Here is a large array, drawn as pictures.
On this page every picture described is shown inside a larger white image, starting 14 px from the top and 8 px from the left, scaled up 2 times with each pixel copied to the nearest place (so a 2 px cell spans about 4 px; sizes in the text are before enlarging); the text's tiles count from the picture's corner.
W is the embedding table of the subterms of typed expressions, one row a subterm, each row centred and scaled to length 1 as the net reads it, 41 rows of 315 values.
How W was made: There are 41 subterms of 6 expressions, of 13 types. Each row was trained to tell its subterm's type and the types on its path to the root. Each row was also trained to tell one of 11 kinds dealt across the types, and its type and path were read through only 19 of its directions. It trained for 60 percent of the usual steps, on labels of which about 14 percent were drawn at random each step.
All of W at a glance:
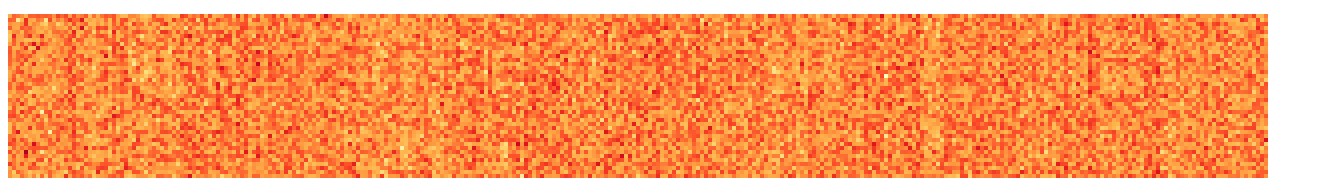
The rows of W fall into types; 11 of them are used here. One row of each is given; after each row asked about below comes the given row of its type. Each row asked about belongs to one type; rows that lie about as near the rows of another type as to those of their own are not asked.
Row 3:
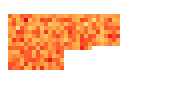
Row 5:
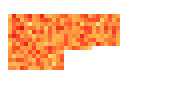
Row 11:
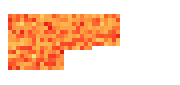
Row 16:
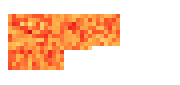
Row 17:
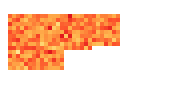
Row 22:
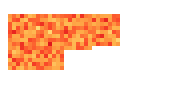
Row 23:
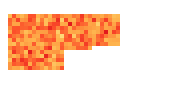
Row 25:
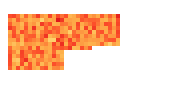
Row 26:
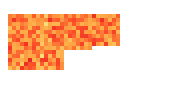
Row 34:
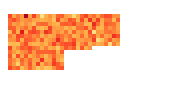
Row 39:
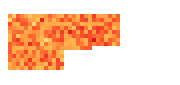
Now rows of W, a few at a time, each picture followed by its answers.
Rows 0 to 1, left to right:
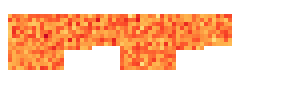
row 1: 16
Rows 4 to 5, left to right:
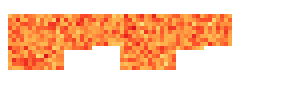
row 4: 23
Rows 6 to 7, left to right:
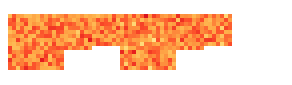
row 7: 26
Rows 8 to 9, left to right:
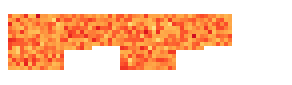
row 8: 39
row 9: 34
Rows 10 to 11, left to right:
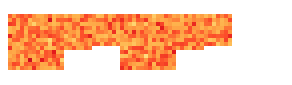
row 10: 3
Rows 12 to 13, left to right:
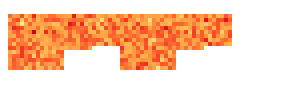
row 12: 26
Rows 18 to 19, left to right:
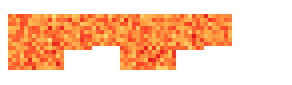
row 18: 3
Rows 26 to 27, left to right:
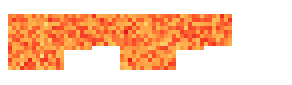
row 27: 39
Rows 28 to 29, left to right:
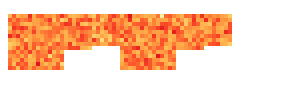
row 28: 16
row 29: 23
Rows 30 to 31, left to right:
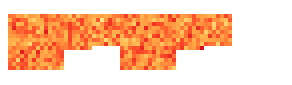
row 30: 16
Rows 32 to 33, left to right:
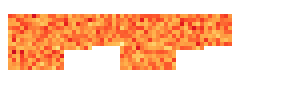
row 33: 17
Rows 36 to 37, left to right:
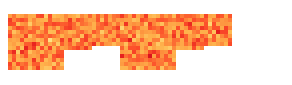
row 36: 16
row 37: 26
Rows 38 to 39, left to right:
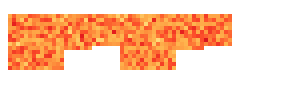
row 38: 23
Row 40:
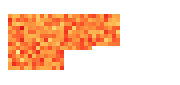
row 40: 26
